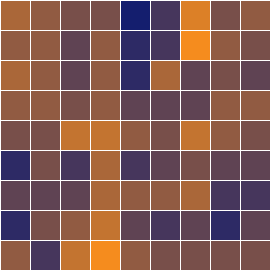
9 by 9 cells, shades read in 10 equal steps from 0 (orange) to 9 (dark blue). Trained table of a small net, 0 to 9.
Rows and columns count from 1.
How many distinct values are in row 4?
3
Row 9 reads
4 7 2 0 4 5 5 5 5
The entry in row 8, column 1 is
8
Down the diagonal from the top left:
3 4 6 4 4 6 3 8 5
